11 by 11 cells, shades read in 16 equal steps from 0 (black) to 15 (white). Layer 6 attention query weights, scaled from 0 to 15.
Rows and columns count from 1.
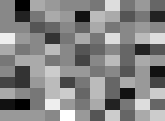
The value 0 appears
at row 1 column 2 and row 10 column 2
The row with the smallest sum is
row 2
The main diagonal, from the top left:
8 2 5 3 8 4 7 6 1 13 12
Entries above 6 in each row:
9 7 8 10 6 9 8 6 8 7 9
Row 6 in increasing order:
4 6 7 7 8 8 9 10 10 10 11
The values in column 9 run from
1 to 10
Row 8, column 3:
9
